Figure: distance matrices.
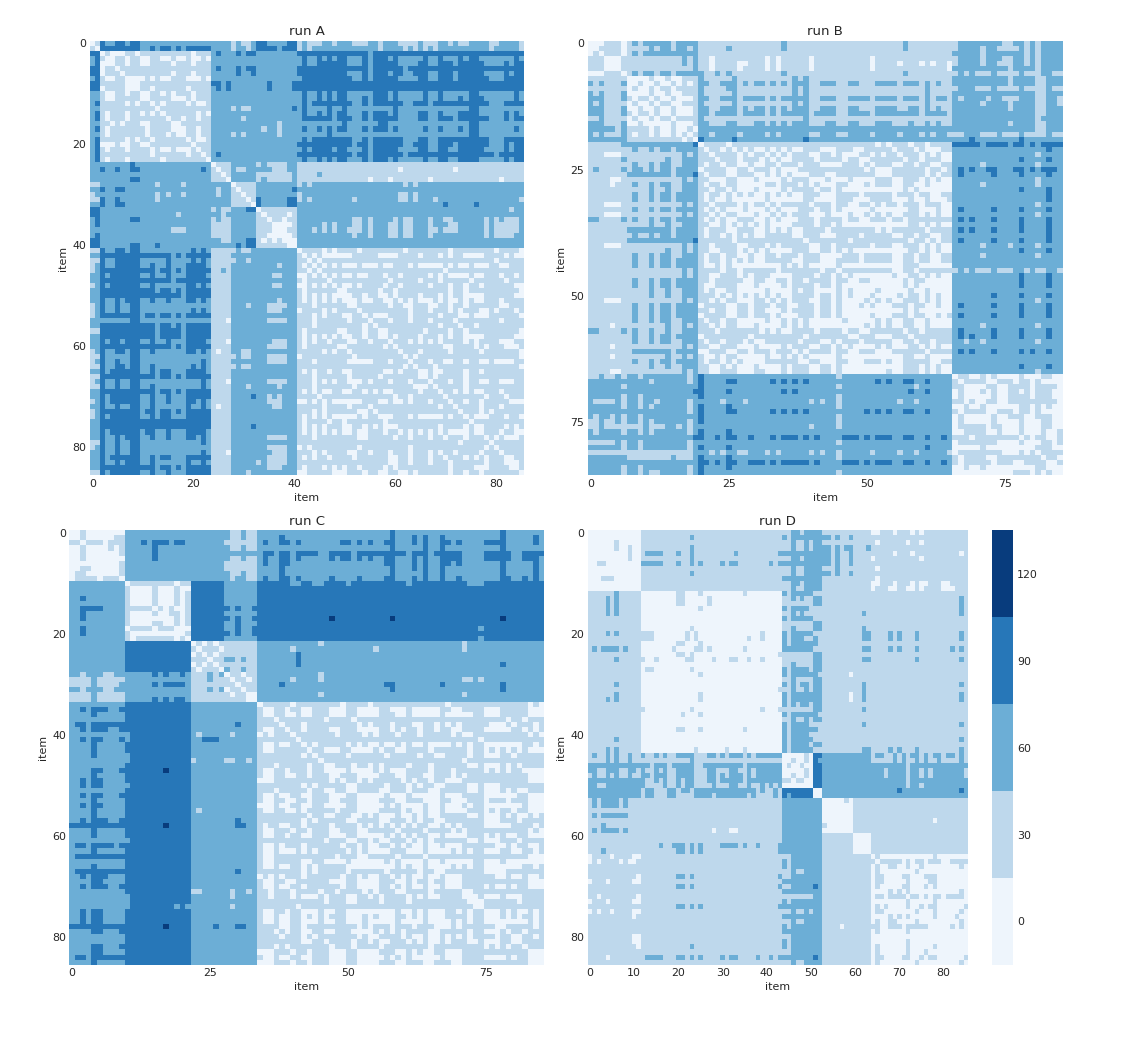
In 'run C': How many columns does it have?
86
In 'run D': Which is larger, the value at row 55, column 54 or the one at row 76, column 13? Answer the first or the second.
the second
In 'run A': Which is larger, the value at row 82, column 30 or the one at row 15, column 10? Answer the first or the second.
the first
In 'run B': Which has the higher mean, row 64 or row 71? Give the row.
71
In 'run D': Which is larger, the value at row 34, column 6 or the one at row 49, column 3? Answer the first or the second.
the second
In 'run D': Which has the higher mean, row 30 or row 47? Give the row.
47
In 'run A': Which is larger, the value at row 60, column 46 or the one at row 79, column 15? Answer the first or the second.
the second
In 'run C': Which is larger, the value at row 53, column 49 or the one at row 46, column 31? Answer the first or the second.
the second
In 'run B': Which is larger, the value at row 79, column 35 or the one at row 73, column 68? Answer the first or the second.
the first
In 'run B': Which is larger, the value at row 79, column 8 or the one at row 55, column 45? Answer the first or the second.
the first
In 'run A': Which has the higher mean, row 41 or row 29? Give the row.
29
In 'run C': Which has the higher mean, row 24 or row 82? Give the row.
24
